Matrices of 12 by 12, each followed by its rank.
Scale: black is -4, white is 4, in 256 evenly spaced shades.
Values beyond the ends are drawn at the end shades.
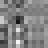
two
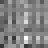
two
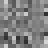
two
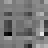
two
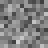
full rank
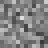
full rank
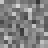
full rank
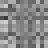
two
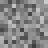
full rank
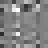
two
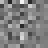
two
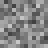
full rank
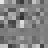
two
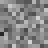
full rank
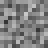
full rank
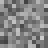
full rank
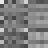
two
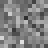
full rank
